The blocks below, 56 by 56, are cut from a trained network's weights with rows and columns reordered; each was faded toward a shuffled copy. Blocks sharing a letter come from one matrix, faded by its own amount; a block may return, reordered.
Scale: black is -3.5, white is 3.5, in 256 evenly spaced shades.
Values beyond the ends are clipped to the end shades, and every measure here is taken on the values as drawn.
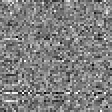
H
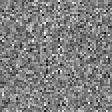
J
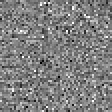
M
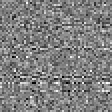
H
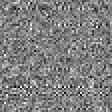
H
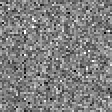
M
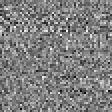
H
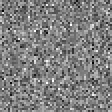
J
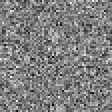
H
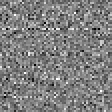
H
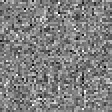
J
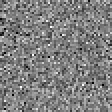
M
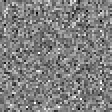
J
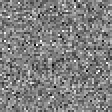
M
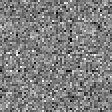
M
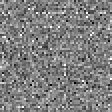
M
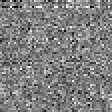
H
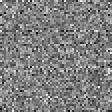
H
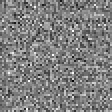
J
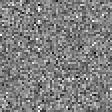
M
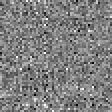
J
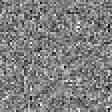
J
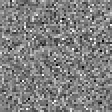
M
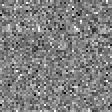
M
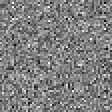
J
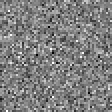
M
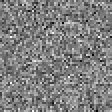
J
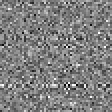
H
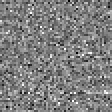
M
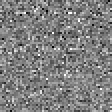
M
